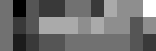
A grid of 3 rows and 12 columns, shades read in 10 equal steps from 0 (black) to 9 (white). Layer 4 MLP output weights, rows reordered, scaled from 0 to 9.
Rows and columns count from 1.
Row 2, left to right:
4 2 3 6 6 6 5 6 5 5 3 5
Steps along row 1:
down up down same up same down up down same up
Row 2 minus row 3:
0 1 1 3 3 2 1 2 1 1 0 3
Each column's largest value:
4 2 3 6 6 6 5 6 6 5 5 9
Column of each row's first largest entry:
12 4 1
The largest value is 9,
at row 1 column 12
